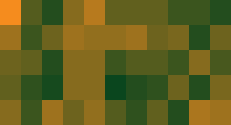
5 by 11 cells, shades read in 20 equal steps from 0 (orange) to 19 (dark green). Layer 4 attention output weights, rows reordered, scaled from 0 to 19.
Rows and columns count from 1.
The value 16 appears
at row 4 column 2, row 4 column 8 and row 5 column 7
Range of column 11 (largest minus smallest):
10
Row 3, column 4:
9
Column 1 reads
0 7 11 12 9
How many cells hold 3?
0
